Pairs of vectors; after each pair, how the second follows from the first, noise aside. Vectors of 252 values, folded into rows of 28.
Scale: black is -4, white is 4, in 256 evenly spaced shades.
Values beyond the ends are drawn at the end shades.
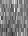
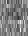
wrapped around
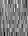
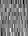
reversed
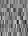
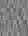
shrunk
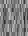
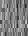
wrapped around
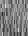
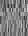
wrapped around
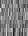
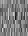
wrapped around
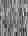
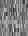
wrapped around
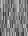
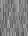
shrunk
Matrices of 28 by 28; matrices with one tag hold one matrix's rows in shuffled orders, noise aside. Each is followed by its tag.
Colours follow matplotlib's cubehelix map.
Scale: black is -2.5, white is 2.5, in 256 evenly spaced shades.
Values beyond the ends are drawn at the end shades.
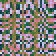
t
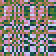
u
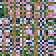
t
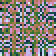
t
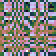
u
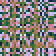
t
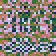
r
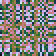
t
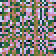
t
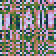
t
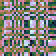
u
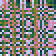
t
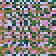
r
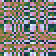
u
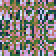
t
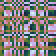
u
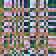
u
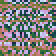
r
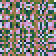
t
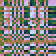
u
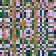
t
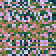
r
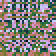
r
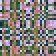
t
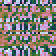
r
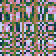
t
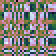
u
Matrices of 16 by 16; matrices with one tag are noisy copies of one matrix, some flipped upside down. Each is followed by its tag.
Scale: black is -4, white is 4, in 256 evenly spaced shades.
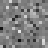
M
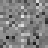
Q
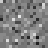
M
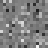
Q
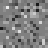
M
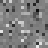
Q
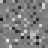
M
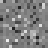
M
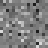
Q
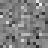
Q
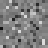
M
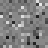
Q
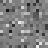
Q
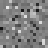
M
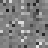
Q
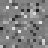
M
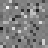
M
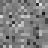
Q
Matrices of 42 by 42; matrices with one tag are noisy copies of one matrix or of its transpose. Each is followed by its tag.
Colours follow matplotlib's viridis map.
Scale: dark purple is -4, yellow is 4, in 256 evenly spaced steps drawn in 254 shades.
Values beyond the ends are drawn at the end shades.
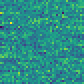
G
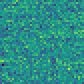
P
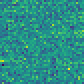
P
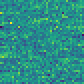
G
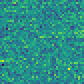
P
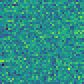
P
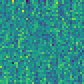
G
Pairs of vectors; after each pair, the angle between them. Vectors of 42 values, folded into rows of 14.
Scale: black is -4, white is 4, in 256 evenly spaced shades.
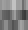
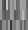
orthogonal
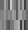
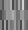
partly aligned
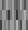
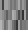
orthogonal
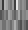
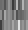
orthogonal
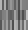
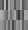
partly aligned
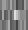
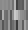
nearly parallel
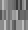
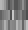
partly aligned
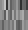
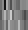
partly opposed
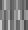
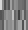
partly opposed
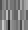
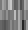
orthogonal
